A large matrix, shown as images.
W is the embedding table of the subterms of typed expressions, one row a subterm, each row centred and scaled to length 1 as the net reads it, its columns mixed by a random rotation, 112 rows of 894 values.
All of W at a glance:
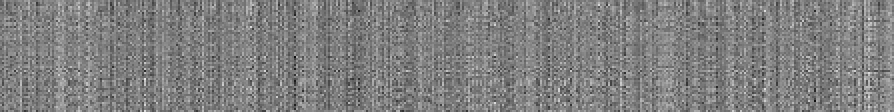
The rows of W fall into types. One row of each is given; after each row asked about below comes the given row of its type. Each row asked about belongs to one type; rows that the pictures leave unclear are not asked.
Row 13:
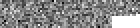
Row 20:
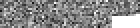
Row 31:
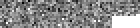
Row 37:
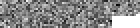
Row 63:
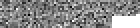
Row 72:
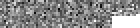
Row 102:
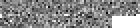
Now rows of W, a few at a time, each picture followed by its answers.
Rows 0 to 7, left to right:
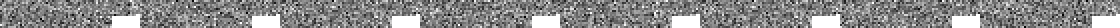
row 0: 20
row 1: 102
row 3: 63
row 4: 20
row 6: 13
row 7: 13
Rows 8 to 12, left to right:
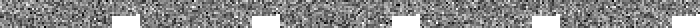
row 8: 13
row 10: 37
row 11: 37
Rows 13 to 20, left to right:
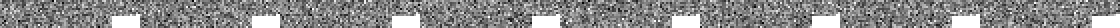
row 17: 31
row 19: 72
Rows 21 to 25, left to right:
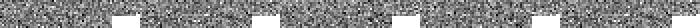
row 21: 13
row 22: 102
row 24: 72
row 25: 102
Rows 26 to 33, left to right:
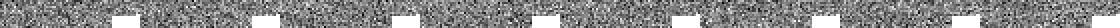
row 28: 13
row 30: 13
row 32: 72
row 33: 63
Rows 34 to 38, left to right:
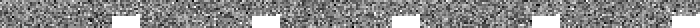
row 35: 102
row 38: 37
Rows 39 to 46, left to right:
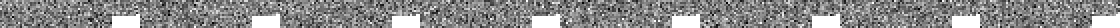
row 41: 72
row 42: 20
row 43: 31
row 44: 37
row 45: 13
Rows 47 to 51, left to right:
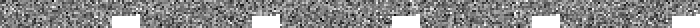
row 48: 72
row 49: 20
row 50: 20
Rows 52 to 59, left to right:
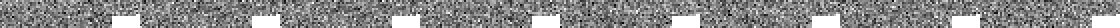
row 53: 13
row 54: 13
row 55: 72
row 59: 102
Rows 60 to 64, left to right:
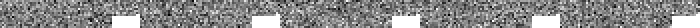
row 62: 31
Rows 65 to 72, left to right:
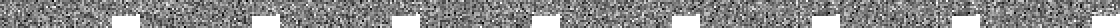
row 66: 13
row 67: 13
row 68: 63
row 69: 63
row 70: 20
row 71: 20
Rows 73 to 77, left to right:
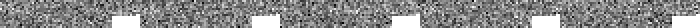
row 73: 72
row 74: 13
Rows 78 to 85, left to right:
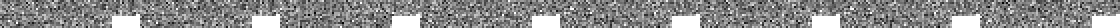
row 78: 37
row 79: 37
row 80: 63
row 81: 102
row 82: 20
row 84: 20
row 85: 31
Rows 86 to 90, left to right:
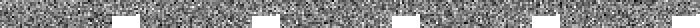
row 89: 37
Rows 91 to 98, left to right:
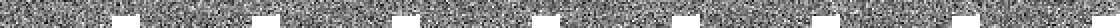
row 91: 37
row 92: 72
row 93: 72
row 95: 63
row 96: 20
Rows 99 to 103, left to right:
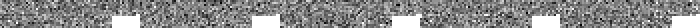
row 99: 37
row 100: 31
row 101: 37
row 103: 20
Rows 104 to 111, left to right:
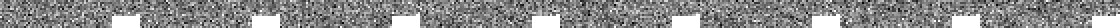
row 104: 63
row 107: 72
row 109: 102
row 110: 31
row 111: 31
